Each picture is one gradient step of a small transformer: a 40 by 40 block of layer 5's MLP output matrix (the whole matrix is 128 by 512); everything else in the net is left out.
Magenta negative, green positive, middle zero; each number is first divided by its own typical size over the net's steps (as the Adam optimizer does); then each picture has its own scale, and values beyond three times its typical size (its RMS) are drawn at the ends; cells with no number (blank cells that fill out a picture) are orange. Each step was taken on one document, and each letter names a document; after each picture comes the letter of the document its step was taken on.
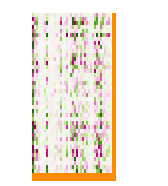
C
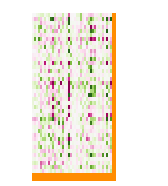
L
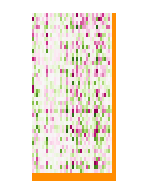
C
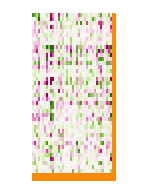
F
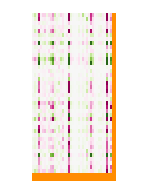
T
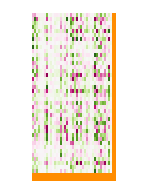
C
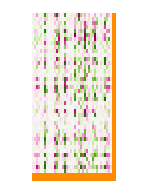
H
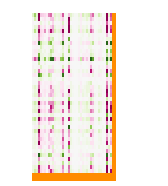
T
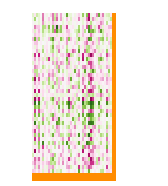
F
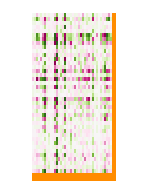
H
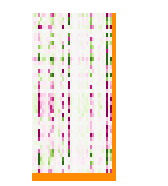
T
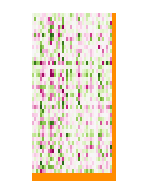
L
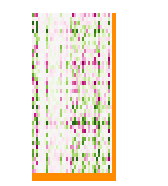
C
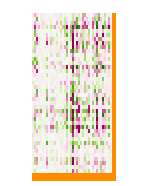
C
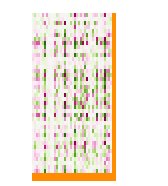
H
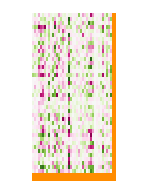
L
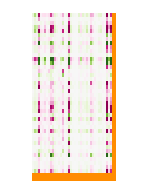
T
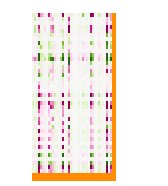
T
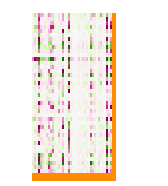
T
